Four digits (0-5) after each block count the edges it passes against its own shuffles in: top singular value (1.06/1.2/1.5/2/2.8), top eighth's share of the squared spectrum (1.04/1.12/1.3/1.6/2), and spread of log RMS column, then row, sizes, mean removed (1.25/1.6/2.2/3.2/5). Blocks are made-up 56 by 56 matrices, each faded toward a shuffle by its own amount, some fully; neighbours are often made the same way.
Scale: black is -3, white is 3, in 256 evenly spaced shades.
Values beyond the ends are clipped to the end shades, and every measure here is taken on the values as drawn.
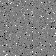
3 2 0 0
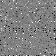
3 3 1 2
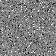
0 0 0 0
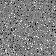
0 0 0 0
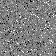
0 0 0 0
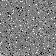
0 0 1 0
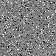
0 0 0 0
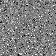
0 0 0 0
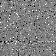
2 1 0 1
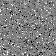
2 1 0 0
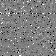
3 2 0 1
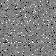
3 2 0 1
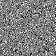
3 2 1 1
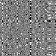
4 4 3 2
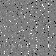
3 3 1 0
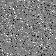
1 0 0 0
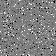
1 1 0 0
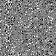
3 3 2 1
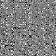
4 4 2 1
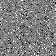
1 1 1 0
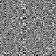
4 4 3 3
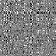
4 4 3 2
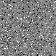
2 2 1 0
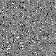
3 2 1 1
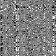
4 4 3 1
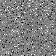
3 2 1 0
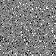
3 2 1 1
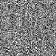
3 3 2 1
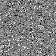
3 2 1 0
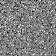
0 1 0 1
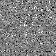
1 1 0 2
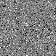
0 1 0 1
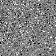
0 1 0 2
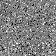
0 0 0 1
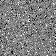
0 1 0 0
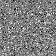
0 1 0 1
